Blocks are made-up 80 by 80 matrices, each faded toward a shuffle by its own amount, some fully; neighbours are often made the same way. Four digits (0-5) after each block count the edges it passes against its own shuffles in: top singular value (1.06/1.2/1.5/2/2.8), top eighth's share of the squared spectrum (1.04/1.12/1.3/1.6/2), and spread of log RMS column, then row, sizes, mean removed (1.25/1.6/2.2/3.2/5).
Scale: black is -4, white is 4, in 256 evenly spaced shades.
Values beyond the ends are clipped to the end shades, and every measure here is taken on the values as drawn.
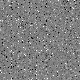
3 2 1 0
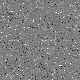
1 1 0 0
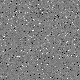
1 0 0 0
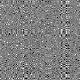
5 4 3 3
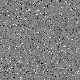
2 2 0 0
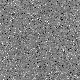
0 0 0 0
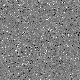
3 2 0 0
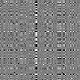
5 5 4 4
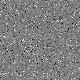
2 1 0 0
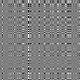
5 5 4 4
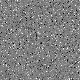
0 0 0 0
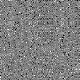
4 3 2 1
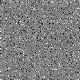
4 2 0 1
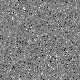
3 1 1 0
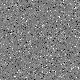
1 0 0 0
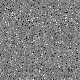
2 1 0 0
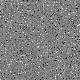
1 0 0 0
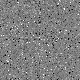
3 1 0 0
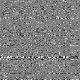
4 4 1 3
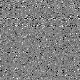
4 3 1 2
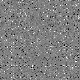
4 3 1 1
